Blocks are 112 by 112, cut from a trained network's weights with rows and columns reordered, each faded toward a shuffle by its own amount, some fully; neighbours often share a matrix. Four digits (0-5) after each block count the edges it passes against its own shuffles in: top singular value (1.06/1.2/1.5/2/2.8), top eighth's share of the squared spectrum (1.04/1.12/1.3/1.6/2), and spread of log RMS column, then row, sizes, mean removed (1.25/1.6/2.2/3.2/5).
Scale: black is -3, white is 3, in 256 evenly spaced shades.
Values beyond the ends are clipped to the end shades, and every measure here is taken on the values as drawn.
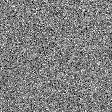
0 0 0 0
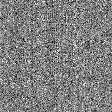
2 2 0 1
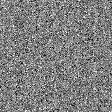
1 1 0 0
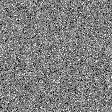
0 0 0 0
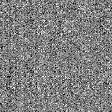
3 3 0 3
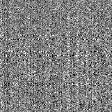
3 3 1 3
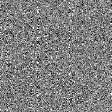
3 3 3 1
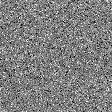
0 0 0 0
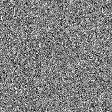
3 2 1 0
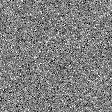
0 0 0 0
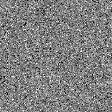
3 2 2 1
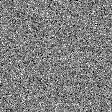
0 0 0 0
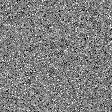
1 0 0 0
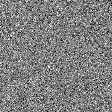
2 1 0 0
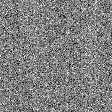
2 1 0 0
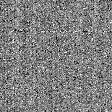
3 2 0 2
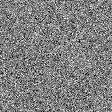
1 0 0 0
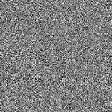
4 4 2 2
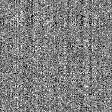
3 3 1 3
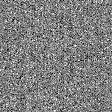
2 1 0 0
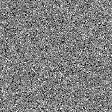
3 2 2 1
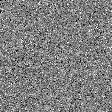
1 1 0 0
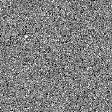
3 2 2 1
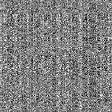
4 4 1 3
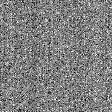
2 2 0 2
